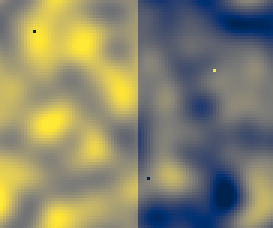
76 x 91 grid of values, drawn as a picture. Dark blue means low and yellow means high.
Lone odd cells: 3, 1 higher and 2 lower than their neighbours. Seam: vertical, 50% of the way across, the left part higher. Stripes: none. Ninth with the highest average: top left.
